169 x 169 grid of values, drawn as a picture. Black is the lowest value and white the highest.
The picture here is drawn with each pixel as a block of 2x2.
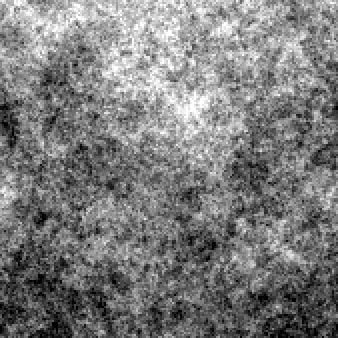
Stripes: none. Slope: up to the top. Average level on the scale: 50%. Ninth with the highest average: top middle. Odd rows or columns: none. Grain: blotchy.
